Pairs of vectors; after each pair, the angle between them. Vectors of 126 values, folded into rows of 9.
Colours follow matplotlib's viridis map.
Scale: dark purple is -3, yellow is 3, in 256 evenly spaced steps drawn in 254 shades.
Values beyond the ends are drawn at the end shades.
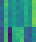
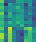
nearly opposite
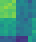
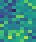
partly opposed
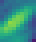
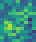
partly aligned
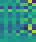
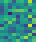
partly aligned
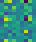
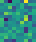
nearly opposite
